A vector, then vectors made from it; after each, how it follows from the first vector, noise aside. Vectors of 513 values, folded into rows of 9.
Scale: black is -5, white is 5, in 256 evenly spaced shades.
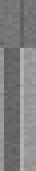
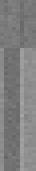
shrunk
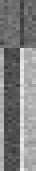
scaled up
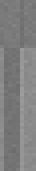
shrunk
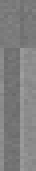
shrunk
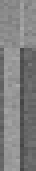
negated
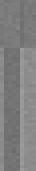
shrunk
